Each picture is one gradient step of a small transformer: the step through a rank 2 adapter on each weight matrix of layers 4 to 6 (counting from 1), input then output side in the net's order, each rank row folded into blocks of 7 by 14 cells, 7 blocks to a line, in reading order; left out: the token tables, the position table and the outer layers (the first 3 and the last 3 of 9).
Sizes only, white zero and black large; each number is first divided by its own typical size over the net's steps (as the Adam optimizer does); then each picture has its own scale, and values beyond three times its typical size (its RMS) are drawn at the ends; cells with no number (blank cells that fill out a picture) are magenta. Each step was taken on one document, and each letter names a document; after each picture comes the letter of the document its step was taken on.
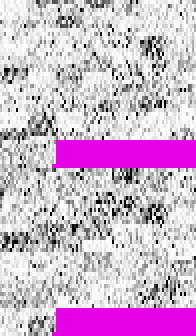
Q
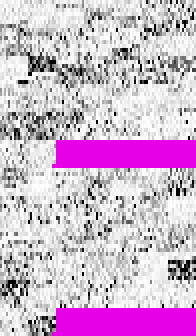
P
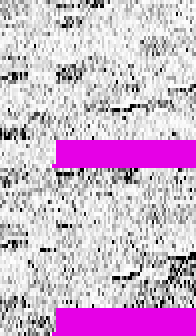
Q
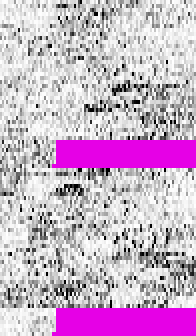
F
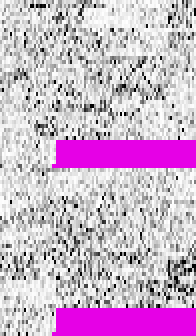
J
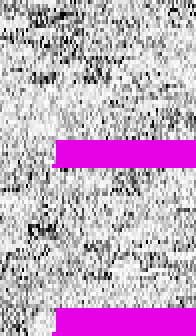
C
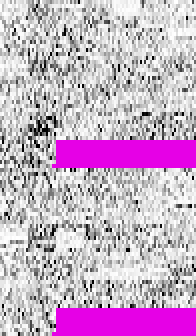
F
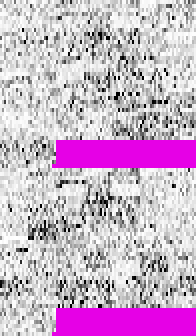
F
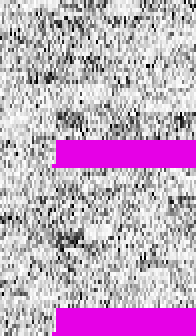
C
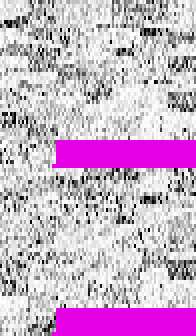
P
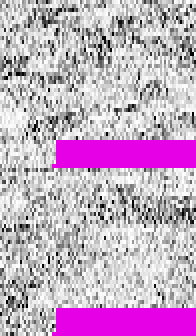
C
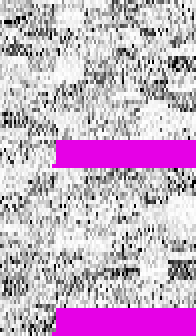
P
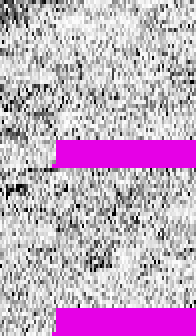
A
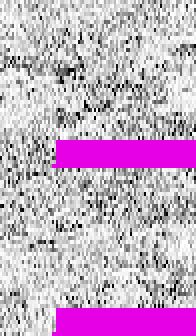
F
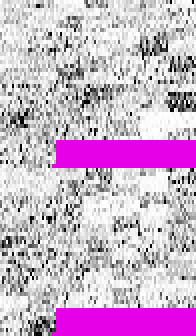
P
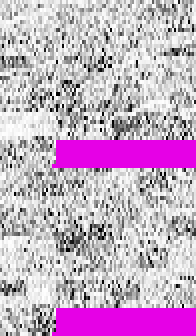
C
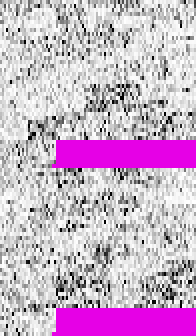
F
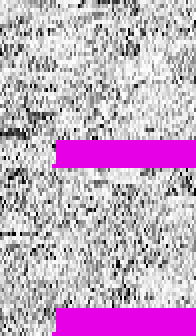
A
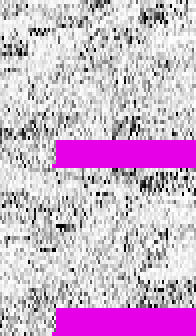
Q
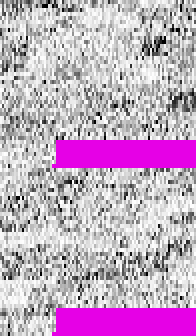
A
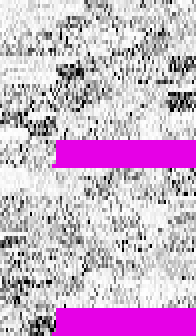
P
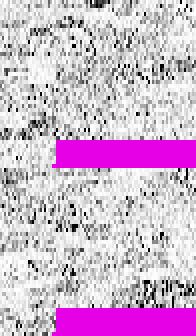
Q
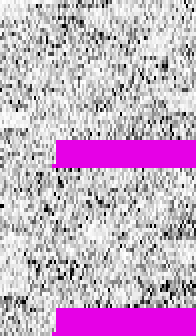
F
